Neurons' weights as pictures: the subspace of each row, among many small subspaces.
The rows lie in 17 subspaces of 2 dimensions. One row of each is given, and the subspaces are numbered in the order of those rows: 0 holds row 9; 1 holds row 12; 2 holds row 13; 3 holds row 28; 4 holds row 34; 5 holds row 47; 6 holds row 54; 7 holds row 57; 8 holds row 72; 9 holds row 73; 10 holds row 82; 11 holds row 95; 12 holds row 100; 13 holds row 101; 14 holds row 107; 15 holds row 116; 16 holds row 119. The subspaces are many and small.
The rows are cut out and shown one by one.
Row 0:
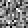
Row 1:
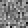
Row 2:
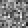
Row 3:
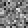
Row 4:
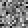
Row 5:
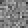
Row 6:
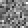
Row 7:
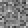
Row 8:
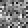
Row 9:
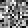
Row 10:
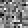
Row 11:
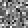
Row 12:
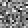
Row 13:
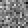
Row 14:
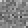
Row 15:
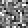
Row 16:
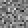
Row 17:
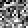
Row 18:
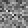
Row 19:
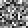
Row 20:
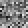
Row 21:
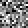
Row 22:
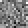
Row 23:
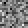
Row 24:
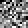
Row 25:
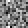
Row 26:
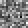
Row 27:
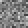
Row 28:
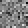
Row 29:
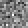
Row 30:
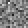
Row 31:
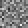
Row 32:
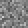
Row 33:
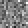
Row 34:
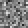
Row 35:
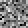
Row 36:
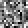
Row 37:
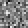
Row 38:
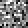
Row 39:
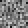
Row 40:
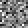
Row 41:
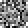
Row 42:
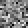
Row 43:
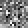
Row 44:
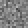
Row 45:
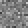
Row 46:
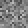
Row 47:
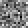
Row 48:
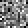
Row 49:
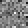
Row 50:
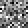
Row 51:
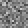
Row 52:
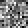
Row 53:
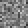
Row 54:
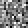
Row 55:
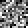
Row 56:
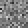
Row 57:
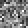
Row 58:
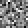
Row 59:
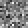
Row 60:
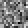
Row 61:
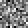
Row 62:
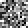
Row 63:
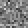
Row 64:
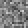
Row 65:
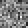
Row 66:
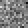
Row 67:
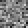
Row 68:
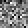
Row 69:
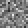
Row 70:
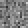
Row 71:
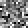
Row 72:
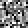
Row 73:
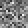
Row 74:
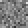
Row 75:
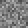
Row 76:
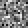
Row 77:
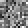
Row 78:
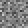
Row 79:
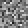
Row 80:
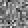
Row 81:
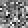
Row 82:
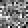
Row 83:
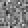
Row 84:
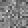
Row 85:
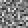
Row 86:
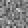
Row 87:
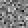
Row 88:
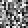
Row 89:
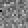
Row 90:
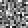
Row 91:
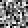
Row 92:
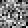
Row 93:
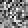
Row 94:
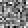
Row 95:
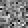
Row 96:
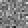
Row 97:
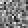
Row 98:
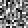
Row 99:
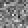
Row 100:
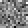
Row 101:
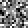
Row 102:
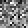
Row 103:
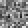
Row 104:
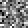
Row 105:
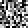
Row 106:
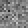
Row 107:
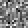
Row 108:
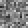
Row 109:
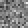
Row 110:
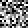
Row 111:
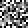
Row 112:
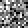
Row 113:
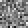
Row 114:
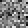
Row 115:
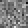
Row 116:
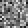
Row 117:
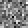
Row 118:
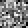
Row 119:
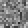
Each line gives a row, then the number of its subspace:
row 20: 10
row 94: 15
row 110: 1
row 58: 1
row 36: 16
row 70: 0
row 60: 16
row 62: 2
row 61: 4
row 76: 5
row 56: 10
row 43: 11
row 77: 0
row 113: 8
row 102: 10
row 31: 4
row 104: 13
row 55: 11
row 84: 0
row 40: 13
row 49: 3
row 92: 5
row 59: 9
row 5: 0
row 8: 10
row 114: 3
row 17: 7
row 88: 6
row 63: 13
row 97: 6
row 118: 7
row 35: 15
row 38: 7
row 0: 14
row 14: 9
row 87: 16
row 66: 2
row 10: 3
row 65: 5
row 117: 12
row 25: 4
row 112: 2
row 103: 9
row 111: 4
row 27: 3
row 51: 1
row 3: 13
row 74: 12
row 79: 8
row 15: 3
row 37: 4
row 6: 2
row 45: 3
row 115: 12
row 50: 10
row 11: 14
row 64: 16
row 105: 6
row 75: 5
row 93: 12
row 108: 9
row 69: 1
